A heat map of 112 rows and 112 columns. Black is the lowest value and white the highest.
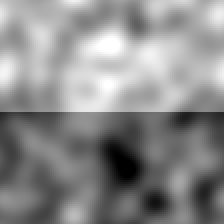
Ninth with the lowest average: bottom middle. Seam: horizontal, 50% of the way down, the top part higher. Lone odd cells: none.
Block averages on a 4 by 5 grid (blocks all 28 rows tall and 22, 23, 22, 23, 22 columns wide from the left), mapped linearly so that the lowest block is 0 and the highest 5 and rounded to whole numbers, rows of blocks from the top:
4 4 4 4 4 / 4 4 5 4 4 / 1 2 0 1 1 / 1 2 0 1 1
